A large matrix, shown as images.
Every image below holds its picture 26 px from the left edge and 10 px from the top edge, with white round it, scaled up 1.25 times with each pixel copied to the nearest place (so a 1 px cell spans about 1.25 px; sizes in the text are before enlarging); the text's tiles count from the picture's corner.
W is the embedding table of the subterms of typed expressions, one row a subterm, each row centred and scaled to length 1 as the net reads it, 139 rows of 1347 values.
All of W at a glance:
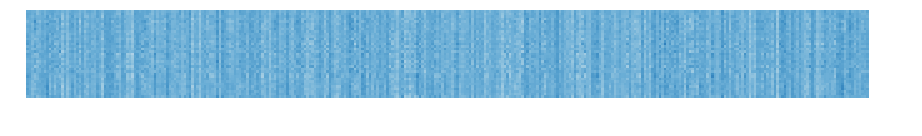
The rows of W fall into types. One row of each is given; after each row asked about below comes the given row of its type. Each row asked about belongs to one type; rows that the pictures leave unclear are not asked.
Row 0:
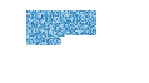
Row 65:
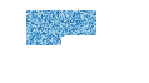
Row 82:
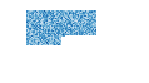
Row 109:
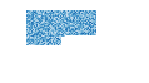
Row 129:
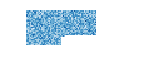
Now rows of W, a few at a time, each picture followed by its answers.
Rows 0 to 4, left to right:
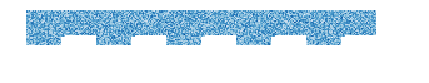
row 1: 82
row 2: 109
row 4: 0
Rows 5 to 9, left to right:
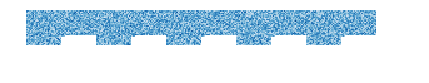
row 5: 109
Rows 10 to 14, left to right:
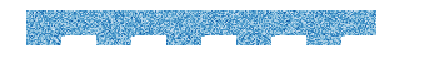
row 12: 129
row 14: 109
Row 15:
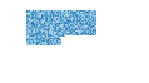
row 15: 0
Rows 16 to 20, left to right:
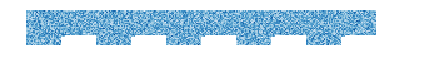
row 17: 82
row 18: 82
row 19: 0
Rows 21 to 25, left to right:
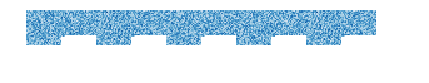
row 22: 65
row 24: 82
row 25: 65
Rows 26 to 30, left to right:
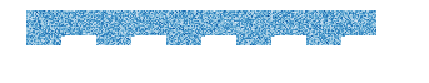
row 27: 109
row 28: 82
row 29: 129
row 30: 82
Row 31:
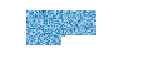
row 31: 82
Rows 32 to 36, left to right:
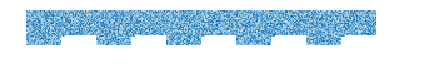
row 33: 0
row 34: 65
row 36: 0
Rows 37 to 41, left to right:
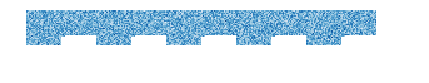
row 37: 82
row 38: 82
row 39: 129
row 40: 82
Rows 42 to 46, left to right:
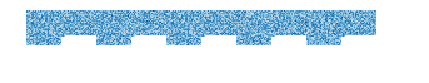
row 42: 0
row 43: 109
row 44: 0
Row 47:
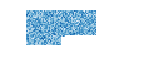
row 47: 129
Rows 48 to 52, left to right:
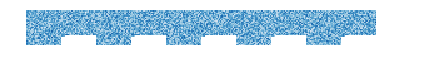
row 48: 82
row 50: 82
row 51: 109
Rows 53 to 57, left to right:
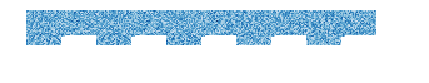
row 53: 109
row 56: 109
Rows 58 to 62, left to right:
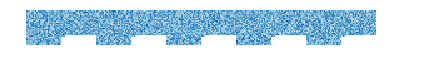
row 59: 82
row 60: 65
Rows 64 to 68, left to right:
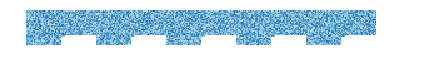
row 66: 109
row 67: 0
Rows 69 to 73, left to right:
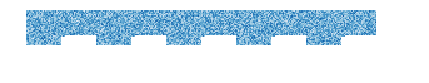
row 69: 129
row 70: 129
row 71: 129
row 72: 82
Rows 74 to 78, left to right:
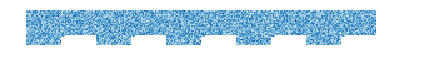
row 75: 129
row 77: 0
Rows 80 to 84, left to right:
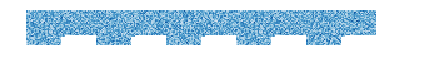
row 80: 0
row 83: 0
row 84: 109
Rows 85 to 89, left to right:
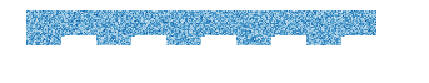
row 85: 65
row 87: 0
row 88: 0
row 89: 129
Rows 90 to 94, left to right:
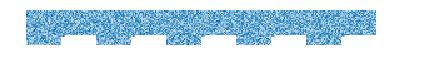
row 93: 109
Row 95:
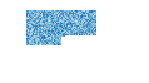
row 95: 82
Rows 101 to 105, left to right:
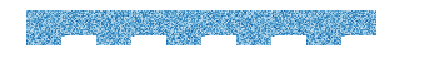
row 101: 129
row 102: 129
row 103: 82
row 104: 129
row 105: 129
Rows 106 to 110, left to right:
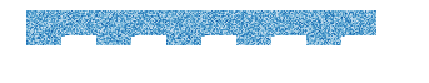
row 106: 82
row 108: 129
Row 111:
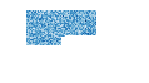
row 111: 0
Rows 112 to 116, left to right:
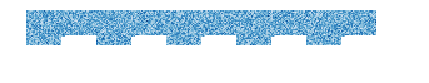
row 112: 82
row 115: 129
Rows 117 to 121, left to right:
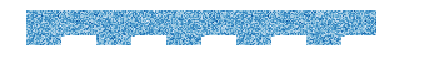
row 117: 109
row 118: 129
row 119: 65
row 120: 109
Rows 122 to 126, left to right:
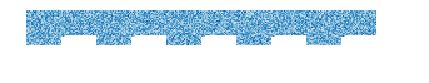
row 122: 129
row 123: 109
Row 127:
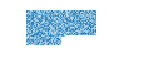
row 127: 109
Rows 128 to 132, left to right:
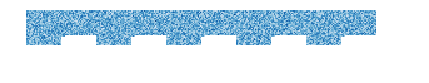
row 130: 65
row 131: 65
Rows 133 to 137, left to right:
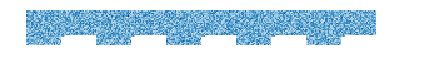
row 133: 109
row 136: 82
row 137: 0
